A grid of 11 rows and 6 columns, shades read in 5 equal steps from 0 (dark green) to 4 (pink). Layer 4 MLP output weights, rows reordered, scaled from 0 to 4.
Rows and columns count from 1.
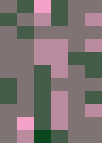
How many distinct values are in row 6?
3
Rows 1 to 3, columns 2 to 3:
1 4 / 2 3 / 1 2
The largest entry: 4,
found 2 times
